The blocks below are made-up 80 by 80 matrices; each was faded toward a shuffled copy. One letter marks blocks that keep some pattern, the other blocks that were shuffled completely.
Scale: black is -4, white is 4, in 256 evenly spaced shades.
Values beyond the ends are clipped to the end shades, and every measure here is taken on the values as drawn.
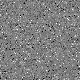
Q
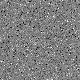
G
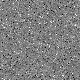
G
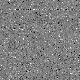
Q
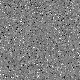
G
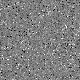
Q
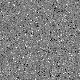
Q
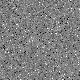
G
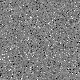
G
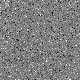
G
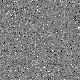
Q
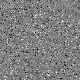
Q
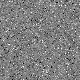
G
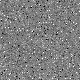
G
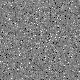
G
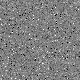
G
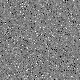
G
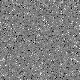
Q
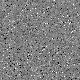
G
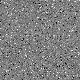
Q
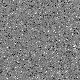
G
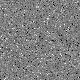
G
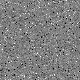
Q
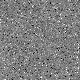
G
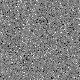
Q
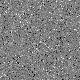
G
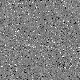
Q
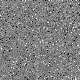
Q
